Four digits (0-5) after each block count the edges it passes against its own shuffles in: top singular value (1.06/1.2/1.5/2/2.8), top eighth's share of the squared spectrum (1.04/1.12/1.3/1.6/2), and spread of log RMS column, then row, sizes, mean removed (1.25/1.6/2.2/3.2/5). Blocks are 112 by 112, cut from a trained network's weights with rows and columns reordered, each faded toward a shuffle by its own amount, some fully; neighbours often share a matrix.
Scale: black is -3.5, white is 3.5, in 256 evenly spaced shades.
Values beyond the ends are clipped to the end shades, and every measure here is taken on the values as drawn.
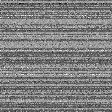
5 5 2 3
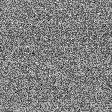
1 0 0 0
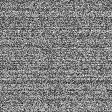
4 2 0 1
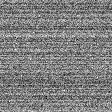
4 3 0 1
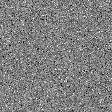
0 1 0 0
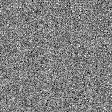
2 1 0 0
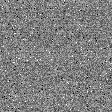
1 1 0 0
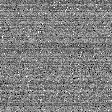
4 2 1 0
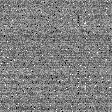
3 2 1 0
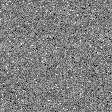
0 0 0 0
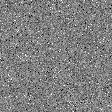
0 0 0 0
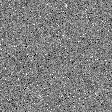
0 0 0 0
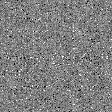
2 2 0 2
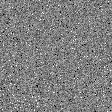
0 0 0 0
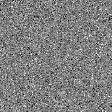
2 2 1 1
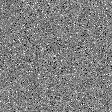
1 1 0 0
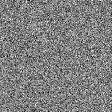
3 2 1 1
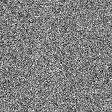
2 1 0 0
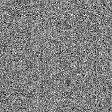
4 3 1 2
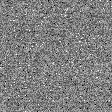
1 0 0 0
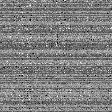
5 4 2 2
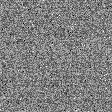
1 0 0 0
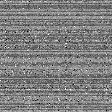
5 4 2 2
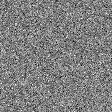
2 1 0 0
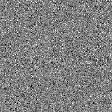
3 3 2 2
